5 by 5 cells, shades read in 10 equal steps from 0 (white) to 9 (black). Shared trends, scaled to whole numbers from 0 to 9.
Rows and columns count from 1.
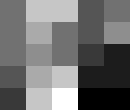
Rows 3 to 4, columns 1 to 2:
5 4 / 6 3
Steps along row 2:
down up up down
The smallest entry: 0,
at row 5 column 3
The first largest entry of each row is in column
4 4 5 4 4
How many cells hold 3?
2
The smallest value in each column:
5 2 0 6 4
